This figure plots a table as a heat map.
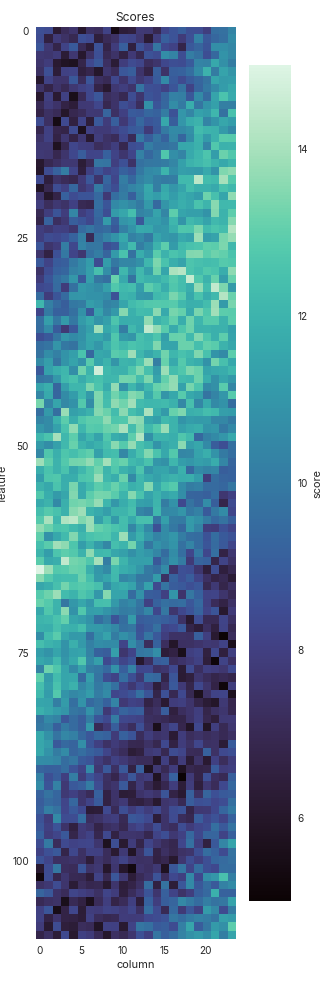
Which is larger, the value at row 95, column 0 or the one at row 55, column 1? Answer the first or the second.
the second
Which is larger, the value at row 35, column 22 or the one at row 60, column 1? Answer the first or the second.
the second
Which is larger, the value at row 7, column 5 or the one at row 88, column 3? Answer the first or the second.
the second
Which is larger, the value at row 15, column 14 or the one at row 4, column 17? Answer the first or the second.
the first
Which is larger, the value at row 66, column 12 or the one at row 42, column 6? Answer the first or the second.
the second
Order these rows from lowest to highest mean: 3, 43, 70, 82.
3, 82, 70, 43
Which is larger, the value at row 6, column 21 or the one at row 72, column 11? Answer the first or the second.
the first
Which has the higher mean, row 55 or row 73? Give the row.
55
